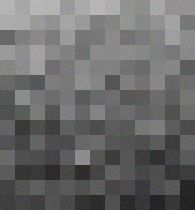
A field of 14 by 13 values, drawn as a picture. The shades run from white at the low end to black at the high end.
Ninth with the lowest average: top left. Slope: up to the bottom. Ninth with the highest average: bottom right. Stripes: none.
